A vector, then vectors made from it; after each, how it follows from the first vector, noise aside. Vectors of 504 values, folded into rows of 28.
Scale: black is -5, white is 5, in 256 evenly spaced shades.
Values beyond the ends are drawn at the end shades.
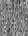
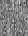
negated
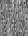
negated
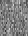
negated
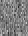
reversed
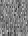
reversed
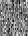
scaled up
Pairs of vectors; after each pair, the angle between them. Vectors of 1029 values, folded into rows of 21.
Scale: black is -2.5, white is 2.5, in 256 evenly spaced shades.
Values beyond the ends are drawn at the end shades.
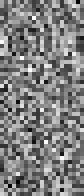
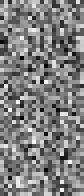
nearly opposite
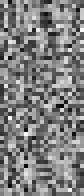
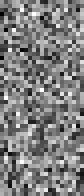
partly aligned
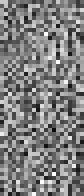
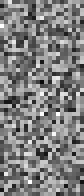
orthogonal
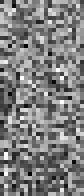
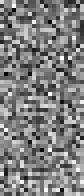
partly opposed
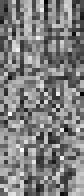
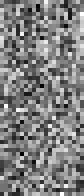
partly opposed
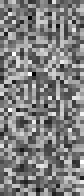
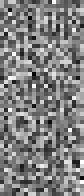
nearly parallel
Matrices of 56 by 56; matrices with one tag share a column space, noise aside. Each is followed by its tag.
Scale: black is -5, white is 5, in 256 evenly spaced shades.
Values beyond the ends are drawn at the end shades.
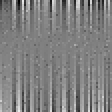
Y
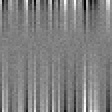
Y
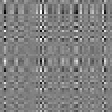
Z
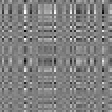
Z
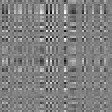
Z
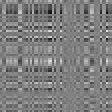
Z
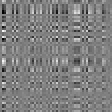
Z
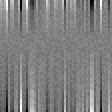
Y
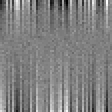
Y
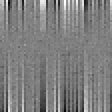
Y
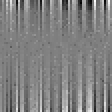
Y
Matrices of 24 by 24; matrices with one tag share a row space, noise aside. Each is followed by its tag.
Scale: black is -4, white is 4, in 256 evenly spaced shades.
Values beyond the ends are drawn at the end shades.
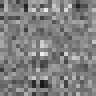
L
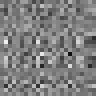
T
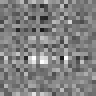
L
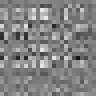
L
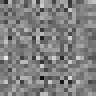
T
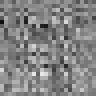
L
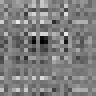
L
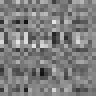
L
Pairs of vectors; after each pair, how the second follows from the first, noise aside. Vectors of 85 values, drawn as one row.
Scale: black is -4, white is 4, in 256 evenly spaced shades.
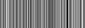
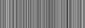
shrunk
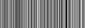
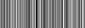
shuffled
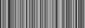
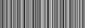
shuffled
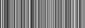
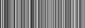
copied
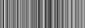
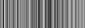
copied
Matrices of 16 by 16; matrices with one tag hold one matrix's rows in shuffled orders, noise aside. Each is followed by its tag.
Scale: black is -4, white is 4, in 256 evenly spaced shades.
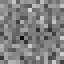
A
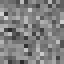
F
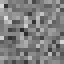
F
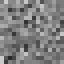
F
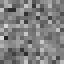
F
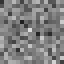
A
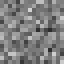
A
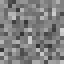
A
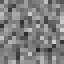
A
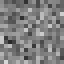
F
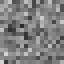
F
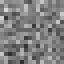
F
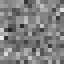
F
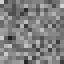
F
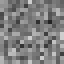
A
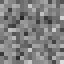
A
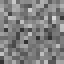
A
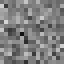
F
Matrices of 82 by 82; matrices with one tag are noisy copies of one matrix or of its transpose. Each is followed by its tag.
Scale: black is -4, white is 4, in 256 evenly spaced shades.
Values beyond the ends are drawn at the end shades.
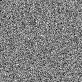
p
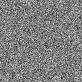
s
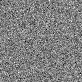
p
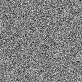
s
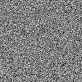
p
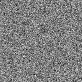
p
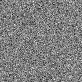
p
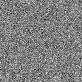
s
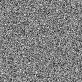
p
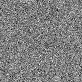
s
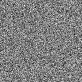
p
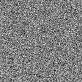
p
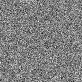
s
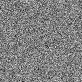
s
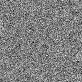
s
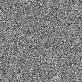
s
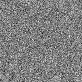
s
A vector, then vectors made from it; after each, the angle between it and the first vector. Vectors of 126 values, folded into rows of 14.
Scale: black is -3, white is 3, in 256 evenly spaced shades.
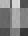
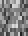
partly aligned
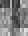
nearly opposite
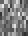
partly aligned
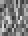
orthogonal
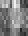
nearly parallel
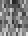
partly opposed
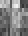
nearly parallel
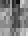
nearly opposite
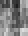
nearly opposite
